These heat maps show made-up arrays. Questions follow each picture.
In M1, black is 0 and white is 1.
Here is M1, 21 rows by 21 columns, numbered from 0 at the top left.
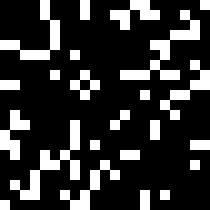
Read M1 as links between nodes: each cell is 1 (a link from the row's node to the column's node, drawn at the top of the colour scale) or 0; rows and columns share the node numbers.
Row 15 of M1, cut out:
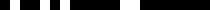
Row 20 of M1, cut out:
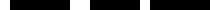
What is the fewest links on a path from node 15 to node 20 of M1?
3
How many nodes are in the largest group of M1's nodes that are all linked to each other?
3
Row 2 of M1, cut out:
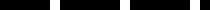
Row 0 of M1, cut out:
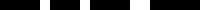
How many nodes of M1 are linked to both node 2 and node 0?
0
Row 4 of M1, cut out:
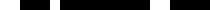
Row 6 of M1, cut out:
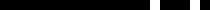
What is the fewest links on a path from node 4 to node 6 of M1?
2
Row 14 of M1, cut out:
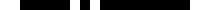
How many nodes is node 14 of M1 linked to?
6
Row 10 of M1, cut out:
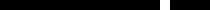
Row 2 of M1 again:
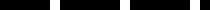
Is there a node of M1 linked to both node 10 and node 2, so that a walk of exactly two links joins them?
no
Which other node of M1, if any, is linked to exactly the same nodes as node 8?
node 14
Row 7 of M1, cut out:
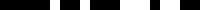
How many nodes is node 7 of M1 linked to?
8
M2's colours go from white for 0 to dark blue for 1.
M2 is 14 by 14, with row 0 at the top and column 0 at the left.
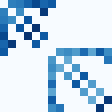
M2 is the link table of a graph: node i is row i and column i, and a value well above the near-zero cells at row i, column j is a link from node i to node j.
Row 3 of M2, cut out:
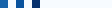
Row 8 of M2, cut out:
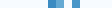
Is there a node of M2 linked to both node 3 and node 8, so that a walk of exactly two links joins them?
no
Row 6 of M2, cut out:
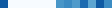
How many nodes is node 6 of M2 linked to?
8
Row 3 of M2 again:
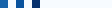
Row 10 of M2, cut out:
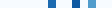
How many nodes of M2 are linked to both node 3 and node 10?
0
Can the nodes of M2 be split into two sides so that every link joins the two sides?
no
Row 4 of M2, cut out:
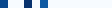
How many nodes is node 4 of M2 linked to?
3
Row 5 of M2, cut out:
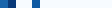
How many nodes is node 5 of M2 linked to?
3
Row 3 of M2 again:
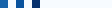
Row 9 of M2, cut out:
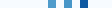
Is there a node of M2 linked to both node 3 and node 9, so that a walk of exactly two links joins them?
no
